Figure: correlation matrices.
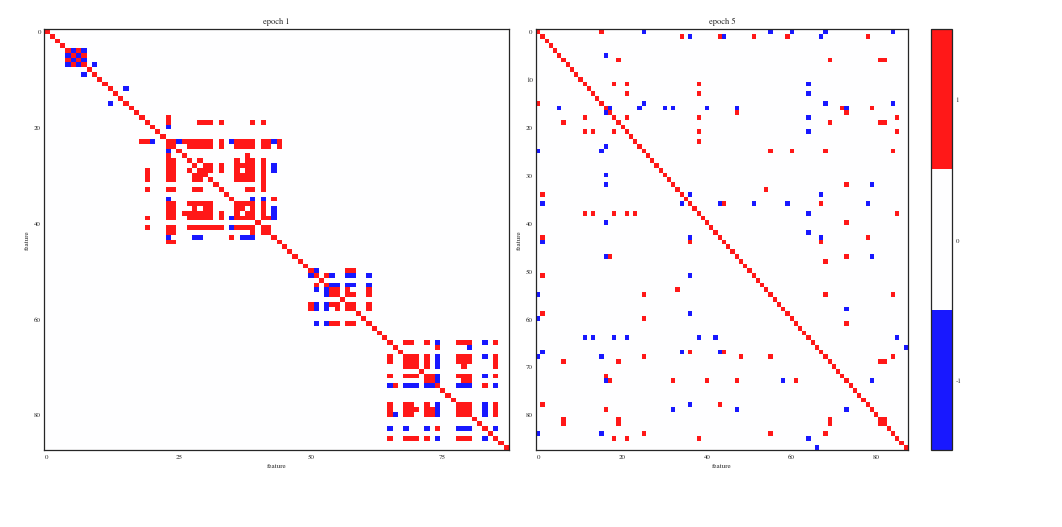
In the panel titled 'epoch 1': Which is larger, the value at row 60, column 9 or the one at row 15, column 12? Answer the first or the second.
the first
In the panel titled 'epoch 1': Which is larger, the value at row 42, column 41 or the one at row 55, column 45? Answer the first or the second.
the first
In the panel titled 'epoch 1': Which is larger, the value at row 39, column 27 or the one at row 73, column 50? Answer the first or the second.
the first
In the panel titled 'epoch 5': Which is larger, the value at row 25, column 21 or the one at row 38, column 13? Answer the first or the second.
the second
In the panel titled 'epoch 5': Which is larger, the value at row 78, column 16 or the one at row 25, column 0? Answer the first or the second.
the first
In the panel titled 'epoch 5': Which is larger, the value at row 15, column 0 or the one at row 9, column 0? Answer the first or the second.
the first
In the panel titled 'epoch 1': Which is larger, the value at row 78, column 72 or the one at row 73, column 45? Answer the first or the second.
the first
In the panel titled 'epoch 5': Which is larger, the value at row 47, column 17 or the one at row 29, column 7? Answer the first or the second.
the first
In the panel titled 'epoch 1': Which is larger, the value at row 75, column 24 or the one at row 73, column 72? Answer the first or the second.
the second
